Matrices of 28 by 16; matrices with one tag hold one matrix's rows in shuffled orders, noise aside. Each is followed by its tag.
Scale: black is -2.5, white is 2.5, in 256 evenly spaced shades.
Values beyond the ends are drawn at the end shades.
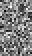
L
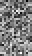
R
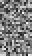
R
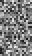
L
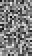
L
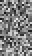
L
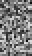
R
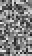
R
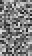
R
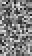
R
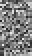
R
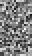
R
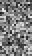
R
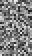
L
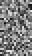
L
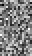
L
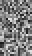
L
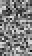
R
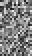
L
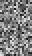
L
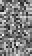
R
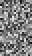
L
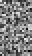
R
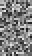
R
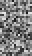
R
